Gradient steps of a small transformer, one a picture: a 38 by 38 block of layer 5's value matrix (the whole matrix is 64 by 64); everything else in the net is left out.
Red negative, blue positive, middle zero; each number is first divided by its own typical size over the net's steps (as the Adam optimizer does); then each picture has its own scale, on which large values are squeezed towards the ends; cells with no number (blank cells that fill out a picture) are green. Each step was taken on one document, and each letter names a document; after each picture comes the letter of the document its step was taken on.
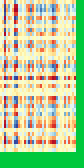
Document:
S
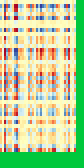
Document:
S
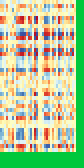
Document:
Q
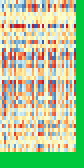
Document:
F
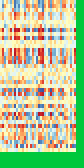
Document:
F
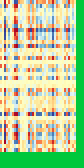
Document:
S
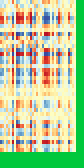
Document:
Q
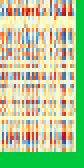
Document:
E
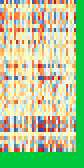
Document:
F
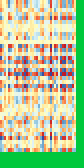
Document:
E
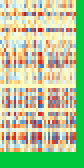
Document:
F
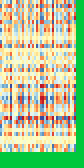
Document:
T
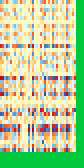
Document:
T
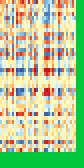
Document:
Q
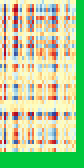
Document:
S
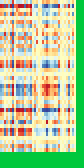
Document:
Q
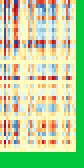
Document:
S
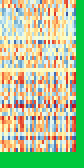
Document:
F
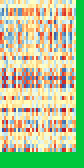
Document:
E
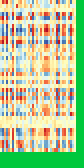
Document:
Q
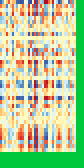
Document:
Q
